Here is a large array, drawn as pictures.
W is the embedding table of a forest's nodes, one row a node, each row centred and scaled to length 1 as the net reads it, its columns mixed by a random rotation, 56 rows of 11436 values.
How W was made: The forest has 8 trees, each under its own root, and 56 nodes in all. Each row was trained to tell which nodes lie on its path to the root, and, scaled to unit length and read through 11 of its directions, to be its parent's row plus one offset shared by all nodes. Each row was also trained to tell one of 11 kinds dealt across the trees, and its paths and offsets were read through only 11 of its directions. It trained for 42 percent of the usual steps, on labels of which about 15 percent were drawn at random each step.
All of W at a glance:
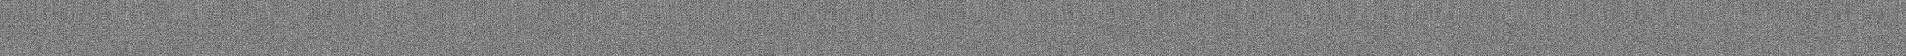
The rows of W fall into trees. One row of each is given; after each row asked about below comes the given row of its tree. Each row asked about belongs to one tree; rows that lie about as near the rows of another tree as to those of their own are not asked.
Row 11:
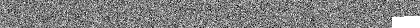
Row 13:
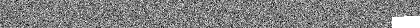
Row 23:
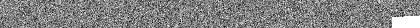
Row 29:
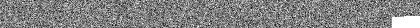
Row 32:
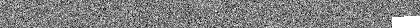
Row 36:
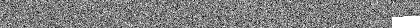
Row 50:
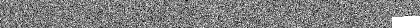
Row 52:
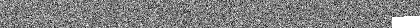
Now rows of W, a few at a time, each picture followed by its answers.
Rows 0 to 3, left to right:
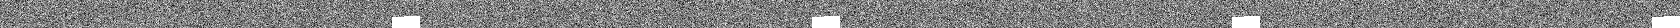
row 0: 11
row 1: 13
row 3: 52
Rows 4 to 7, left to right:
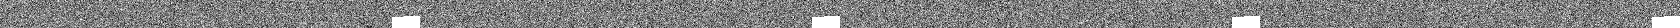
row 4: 13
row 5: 11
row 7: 50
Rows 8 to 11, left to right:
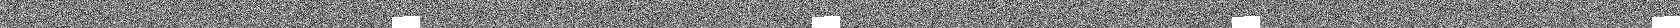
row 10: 52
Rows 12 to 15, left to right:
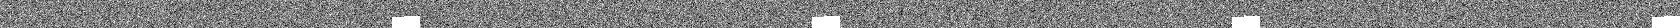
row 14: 11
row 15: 29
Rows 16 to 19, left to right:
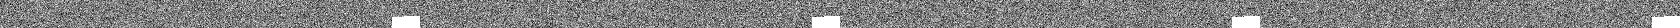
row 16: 11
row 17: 29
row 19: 11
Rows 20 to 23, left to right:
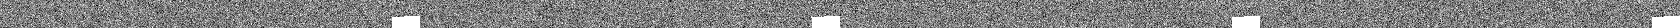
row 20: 23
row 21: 29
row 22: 36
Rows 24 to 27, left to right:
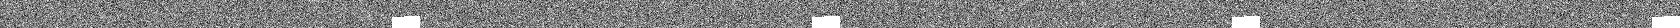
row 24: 32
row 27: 11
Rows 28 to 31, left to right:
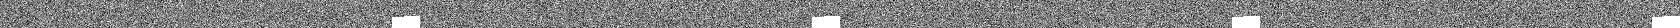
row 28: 23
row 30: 13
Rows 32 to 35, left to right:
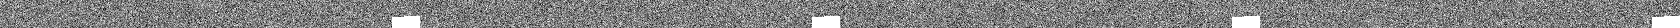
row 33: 11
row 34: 50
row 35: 23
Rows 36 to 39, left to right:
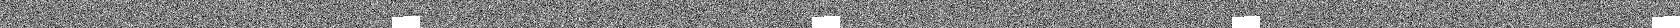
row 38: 11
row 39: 36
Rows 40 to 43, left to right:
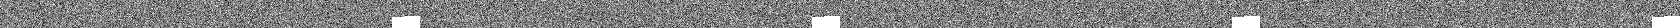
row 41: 52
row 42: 23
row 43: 32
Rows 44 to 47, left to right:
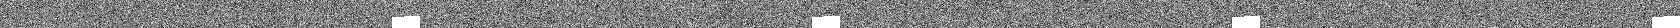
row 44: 13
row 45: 36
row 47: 36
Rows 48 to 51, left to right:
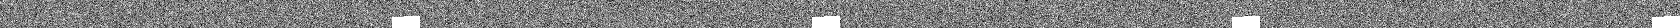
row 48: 50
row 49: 23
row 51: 23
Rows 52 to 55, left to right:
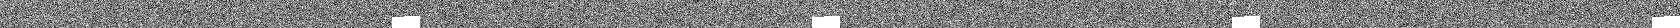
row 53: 50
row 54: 23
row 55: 23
